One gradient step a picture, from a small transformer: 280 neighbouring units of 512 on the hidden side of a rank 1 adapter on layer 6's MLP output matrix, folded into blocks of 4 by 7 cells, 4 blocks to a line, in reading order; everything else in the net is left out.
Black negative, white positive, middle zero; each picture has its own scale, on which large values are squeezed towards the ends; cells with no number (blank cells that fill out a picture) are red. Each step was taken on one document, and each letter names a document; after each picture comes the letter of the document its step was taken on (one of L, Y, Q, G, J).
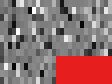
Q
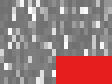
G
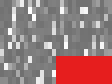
Q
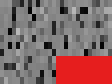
G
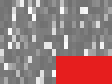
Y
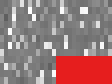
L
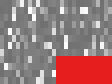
G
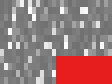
L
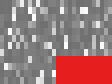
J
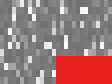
Y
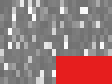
L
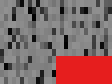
G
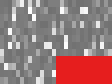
Y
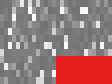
L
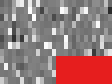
Y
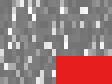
Y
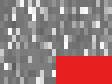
G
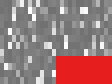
Q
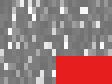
L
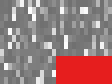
G
